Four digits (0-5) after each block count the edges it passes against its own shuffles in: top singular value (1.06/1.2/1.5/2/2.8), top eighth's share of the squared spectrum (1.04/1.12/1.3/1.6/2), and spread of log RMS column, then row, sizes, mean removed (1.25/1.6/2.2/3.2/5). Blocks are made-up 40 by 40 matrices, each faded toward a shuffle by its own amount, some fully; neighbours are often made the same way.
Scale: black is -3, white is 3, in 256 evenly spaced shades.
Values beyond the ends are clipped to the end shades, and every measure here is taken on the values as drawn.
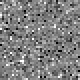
0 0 0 0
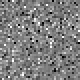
0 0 0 0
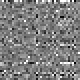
4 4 1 3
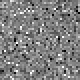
1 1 0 0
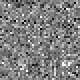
2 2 0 1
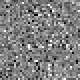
3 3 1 1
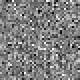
3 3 1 1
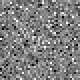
0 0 0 0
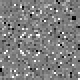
0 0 0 0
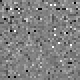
2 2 0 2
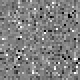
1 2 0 1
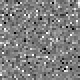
1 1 0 1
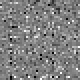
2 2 1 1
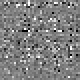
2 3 2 3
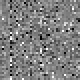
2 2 2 0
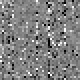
1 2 2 0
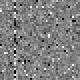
2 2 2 0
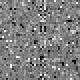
2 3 1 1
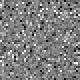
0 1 0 0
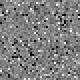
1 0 0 0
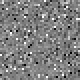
1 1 0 0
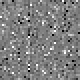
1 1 1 0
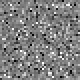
0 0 0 0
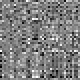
4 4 3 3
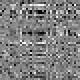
4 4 2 3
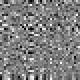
4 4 2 2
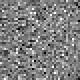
3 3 1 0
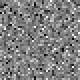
2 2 1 0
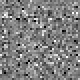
3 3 1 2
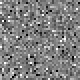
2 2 0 0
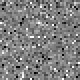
0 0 0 0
